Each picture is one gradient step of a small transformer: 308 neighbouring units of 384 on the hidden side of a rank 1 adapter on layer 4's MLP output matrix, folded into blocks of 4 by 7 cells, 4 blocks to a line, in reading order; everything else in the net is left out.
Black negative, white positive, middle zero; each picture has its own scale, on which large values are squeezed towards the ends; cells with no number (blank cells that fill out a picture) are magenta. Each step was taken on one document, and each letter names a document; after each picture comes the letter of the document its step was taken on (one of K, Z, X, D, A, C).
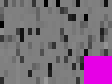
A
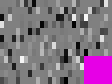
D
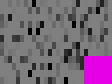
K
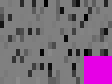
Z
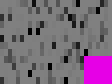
D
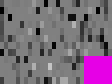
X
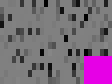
Z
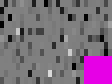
A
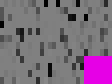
A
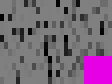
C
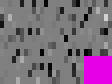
Z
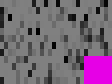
X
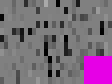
C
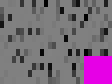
Z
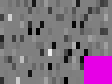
K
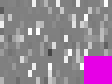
X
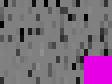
A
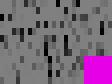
C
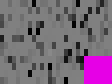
K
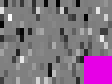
A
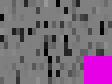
C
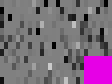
X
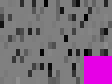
Z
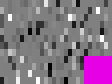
K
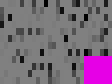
Z
